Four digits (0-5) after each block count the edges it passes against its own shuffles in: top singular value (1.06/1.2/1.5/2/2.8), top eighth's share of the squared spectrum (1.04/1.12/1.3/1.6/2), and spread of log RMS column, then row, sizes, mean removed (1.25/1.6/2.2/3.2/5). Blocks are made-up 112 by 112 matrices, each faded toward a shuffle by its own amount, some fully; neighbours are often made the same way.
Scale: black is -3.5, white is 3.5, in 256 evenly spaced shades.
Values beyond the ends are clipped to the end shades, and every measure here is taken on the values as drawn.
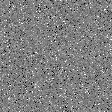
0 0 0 0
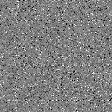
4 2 1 2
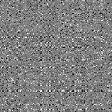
5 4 2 3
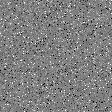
0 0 0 0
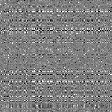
5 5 3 4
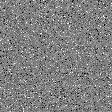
2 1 0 0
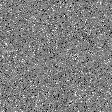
0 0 0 0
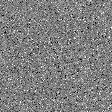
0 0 0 1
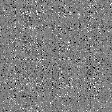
2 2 3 2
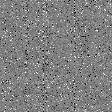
2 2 2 1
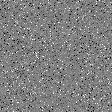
0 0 0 0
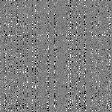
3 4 4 3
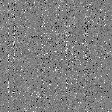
2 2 2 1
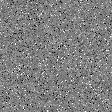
0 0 0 0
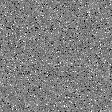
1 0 0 0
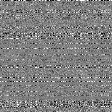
4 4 1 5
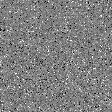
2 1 0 1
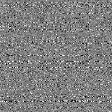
4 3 1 4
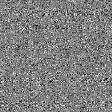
3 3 0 3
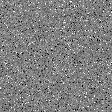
1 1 0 1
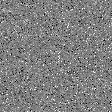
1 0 0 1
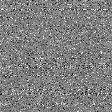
3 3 0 3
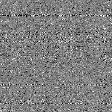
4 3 1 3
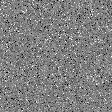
1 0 0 1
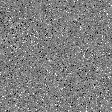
0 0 0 0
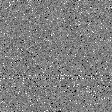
2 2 0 2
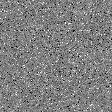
2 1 0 1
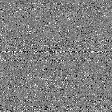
3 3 0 3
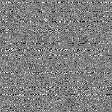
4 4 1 4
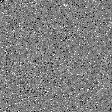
3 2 1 1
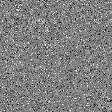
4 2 1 1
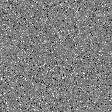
1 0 0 0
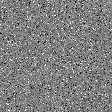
1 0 0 0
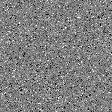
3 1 0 0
